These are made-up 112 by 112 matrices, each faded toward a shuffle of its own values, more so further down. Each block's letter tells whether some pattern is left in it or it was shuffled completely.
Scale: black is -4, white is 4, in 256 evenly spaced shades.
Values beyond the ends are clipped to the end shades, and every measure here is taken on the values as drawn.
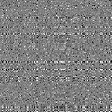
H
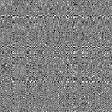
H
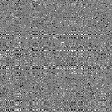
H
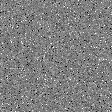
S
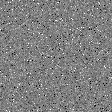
S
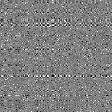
H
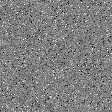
S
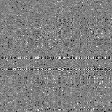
H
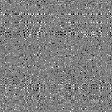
H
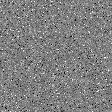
S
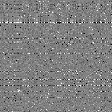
H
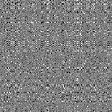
H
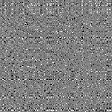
H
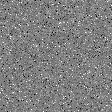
S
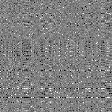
H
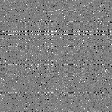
H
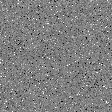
S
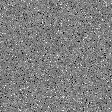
S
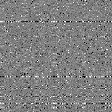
H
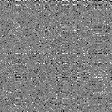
H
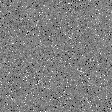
S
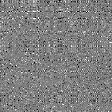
H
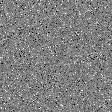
S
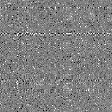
H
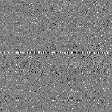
H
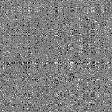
H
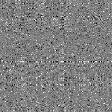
H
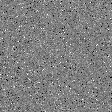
S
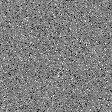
S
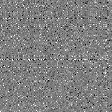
H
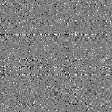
H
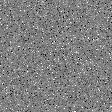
S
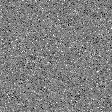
S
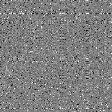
H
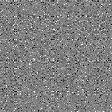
H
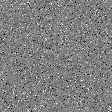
S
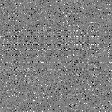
H
